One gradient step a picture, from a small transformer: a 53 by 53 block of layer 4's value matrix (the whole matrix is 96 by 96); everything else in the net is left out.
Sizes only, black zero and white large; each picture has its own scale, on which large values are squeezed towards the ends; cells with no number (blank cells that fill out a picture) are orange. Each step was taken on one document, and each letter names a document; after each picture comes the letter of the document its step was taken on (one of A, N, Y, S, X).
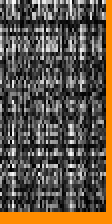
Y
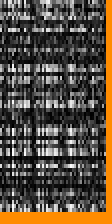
Y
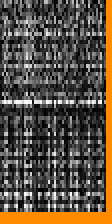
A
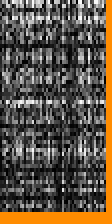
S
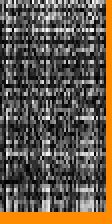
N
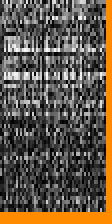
A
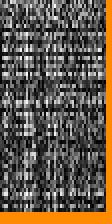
A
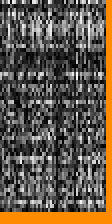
S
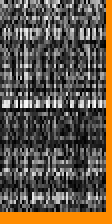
A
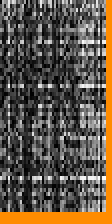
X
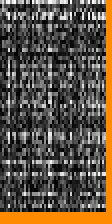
X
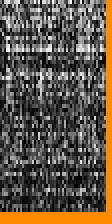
S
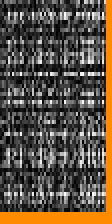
X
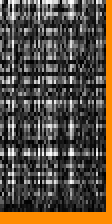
Y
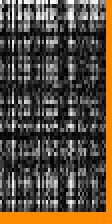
Y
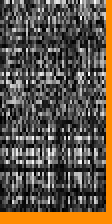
S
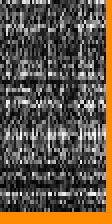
X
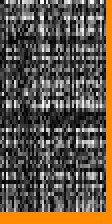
N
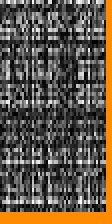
S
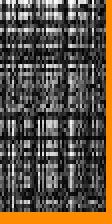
Y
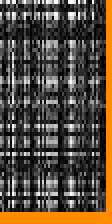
Y
